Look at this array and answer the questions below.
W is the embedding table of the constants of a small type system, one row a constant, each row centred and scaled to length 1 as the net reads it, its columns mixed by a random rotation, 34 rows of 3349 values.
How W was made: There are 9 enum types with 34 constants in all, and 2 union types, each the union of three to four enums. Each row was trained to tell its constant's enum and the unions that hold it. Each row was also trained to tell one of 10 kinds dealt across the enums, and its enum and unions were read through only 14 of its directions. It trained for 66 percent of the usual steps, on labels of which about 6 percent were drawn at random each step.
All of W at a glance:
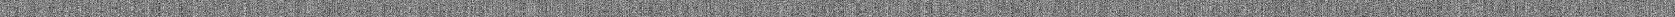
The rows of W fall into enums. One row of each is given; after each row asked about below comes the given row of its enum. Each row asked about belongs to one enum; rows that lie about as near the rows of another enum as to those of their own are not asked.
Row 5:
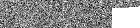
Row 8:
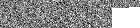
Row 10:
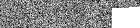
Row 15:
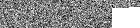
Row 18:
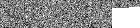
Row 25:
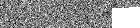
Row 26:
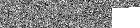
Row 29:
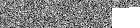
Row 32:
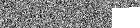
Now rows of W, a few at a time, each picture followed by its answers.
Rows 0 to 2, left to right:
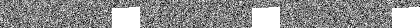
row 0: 8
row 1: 5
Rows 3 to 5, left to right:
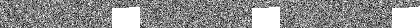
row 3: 18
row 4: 8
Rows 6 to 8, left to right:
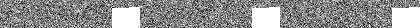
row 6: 26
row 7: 15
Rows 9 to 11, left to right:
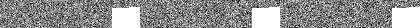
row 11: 32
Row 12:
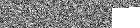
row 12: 26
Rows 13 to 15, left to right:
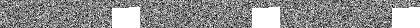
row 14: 5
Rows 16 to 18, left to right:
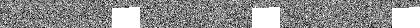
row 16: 26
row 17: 15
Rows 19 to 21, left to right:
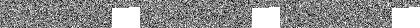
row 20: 26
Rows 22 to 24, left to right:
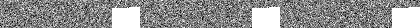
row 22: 32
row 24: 8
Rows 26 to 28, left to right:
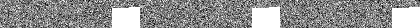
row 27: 15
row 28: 10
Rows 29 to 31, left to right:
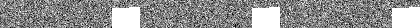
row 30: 15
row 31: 25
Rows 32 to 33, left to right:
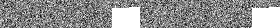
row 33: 5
